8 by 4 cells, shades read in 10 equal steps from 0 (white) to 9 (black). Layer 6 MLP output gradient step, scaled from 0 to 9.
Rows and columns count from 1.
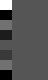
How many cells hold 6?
25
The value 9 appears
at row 2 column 1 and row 8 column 1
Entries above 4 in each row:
3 4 4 4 4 4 4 4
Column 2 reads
6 6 6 6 6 6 6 6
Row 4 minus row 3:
3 0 0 0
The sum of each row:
18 27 23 26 24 25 23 27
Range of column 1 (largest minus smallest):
9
